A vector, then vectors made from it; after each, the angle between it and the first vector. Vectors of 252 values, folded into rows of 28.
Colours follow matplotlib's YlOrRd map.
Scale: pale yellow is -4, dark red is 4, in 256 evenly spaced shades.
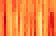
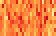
partly opposed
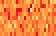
orthogonal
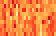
partly aligned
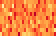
orthogonal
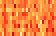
partly aligned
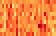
partly opposed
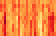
nearly parallel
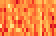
partly aligned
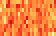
partly opposed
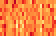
partly aligned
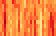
nearly parallel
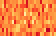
orthogonal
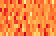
orthogonal
